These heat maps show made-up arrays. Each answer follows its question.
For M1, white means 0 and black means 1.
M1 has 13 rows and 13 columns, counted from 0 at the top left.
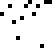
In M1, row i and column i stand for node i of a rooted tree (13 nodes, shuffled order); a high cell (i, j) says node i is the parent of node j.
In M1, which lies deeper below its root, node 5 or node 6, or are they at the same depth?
node 5
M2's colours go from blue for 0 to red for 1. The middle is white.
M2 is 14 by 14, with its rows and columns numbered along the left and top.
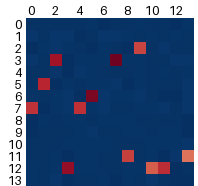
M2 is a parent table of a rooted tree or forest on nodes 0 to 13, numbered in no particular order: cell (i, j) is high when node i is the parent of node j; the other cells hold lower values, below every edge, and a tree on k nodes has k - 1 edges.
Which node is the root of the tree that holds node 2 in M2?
12
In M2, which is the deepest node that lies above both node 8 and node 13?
11
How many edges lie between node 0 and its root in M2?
3
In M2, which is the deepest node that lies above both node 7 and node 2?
3
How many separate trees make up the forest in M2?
2
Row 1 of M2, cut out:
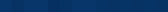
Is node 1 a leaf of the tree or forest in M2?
yes
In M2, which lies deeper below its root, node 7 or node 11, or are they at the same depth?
node 7
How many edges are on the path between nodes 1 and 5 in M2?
1
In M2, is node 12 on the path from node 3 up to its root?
yes
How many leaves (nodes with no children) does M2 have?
7
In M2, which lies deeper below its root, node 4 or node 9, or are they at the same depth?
the same depth
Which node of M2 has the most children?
12
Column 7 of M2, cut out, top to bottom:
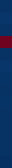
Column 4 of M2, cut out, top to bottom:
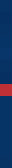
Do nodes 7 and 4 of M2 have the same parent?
no
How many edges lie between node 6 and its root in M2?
0
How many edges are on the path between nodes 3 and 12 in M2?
1
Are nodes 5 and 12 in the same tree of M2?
no
